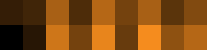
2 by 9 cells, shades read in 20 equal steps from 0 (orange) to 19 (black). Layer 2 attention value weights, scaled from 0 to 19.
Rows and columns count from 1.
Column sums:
34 30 9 23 6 21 6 20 14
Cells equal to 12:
1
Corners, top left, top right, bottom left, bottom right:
15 9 19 5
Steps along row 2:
down down up down up down up down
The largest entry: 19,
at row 2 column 1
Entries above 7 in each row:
6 5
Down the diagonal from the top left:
15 16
